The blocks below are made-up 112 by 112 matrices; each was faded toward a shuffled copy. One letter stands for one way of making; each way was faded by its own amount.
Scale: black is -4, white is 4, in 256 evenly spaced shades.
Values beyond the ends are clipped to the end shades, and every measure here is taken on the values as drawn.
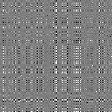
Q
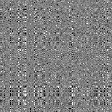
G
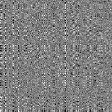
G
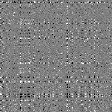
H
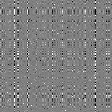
Q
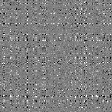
H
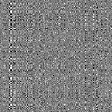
G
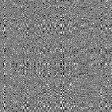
G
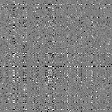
H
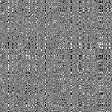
G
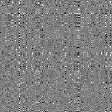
H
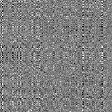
G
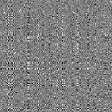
G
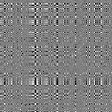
Q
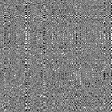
G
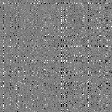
H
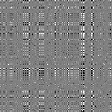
Q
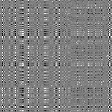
Q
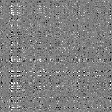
H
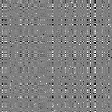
Q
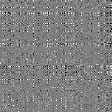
H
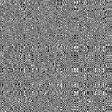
G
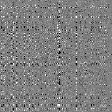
H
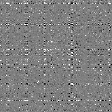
H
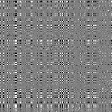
Q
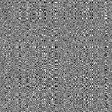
G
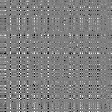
Q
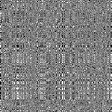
G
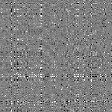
H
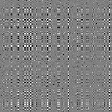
Q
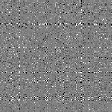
H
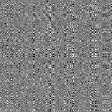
G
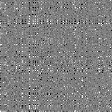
H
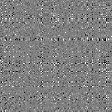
H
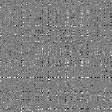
H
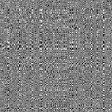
G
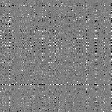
H
